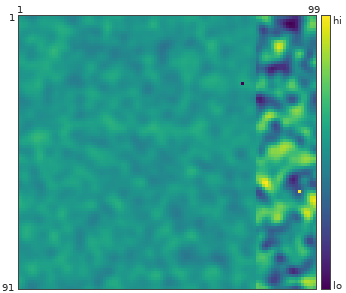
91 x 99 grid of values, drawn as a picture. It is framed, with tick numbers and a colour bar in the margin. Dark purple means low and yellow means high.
Slope: none. Lone odd cells: 2, 1 higher and 1 lower than their neighbours. Seam: vertical, 80% of the way across, the left part calmer. Stripes: none. Ninth with the lowest average: top right.
